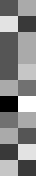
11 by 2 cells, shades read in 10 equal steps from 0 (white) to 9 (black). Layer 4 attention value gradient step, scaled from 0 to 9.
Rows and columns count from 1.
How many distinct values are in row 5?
2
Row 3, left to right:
6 3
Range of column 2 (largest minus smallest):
7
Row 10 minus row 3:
1 -2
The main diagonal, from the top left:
6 7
